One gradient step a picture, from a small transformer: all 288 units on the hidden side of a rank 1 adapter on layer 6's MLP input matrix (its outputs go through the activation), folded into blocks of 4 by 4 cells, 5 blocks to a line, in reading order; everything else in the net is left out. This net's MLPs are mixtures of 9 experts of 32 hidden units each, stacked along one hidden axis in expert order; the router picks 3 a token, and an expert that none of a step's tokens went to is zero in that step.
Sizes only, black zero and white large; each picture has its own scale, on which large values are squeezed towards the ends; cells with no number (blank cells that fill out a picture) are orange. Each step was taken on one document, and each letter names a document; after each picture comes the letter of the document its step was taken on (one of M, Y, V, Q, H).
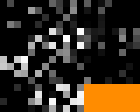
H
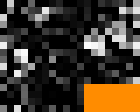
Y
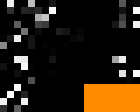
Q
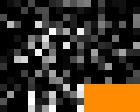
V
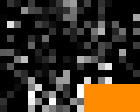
V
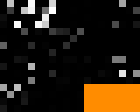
Q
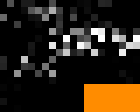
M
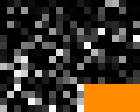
H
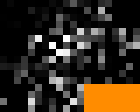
H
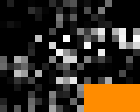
H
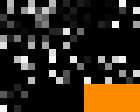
Q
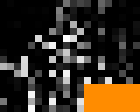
H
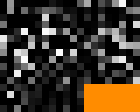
Y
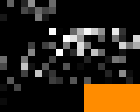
M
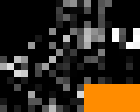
H
